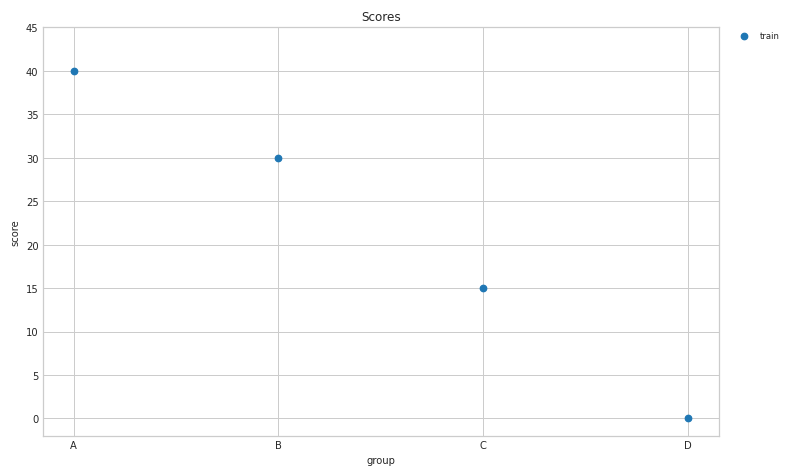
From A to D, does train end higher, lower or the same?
lower
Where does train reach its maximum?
A
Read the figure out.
Title: Scores
x-axis: group, ticks A B C D
y-axis: score, ticks 0 5 10 15 20 25 30 35 40 45
Legend: train
Values:
train: 40 30 15 0
